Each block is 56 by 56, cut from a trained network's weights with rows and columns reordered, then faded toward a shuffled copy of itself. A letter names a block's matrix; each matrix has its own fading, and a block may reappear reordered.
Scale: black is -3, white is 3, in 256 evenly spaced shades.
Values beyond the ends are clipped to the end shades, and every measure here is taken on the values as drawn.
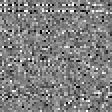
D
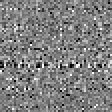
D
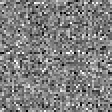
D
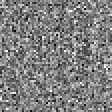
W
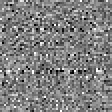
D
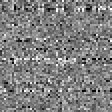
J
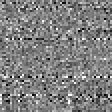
J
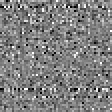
D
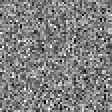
W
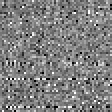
D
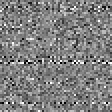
J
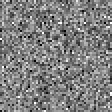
W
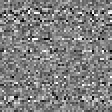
J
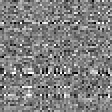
J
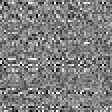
J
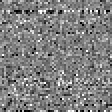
D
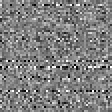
J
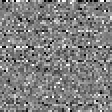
D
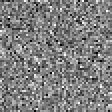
W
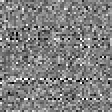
J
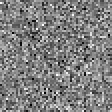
W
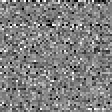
D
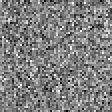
W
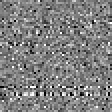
D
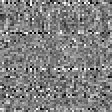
J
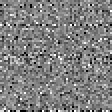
D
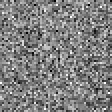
W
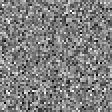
W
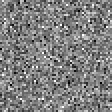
W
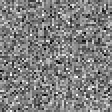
W
